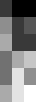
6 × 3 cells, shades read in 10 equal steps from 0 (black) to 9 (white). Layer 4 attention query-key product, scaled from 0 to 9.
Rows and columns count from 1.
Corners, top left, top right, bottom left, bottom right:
2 0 6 9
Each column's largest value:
6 8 9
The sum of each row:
2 10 10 17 17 23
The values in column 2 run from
0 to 8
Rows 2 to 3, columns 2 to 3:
2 3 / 2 2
